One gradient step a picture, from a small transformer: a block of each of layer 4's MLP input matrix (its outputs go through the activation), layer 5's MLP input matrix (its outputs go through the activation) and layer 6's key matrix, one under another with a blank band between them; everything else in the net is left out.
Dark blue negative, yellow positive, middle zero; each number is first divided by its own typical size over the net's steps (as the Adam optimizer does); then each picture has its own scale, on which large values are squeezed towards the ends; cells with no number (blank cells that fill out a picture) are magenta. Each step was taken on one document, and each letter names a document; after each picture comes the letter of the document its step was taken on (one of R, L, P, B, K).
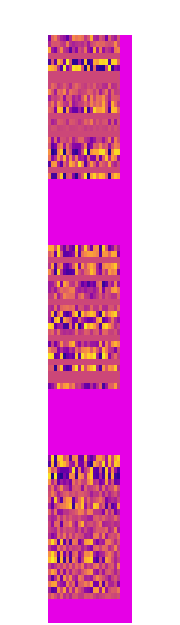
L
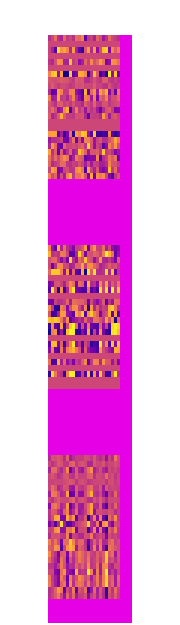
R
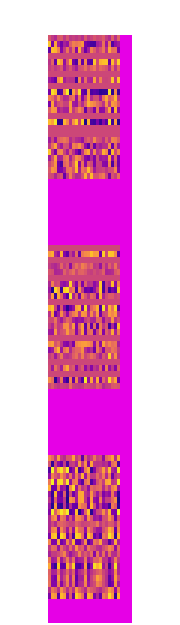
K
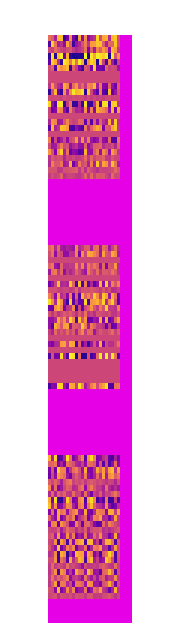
L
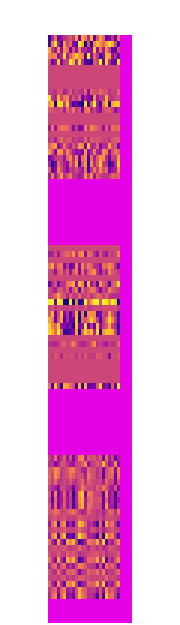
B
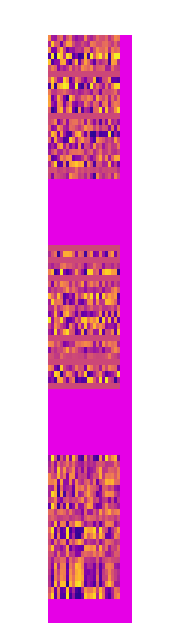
K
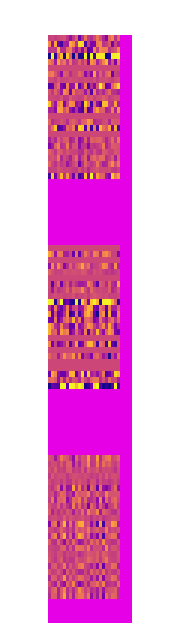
B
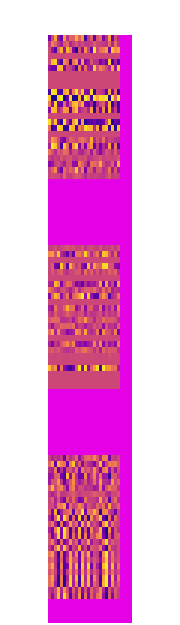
K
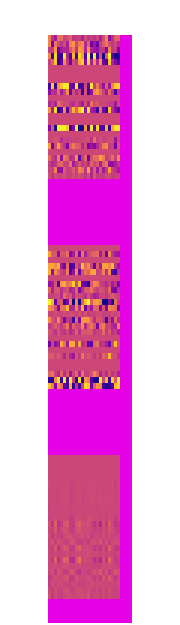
B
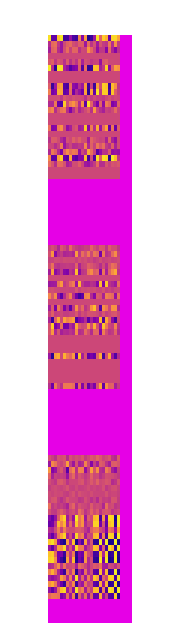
L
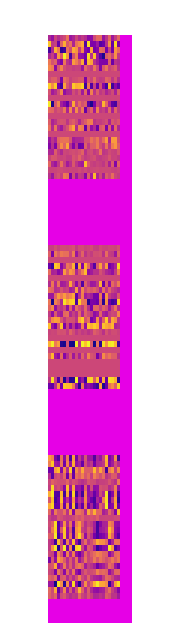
B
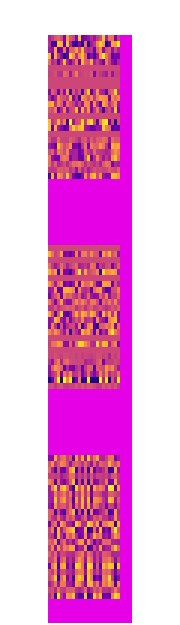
K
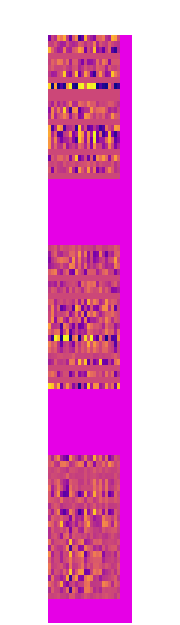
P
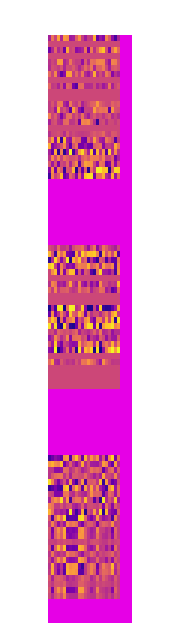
R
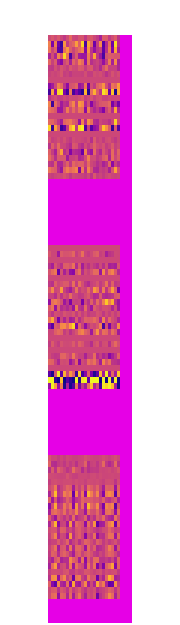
B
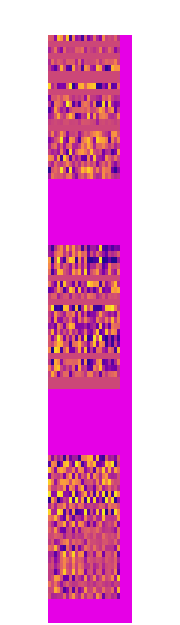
R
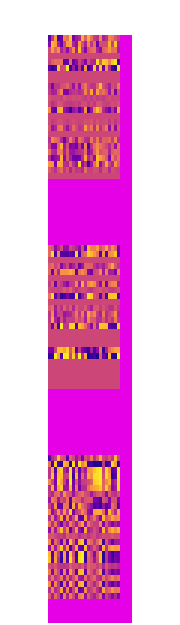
L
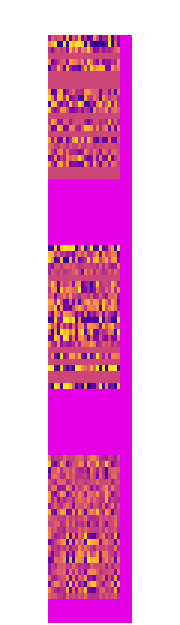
L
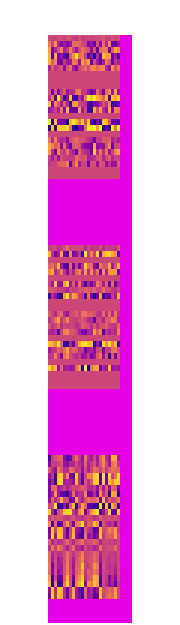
K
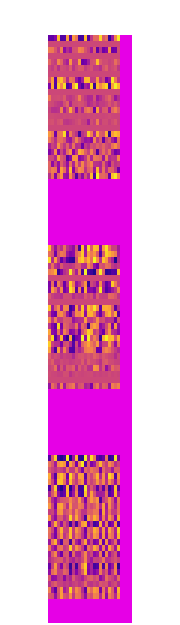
R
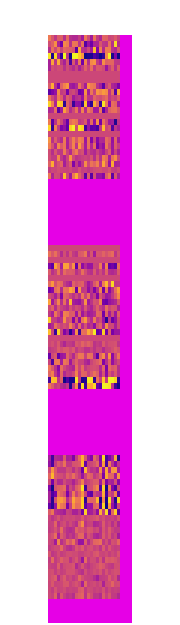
B
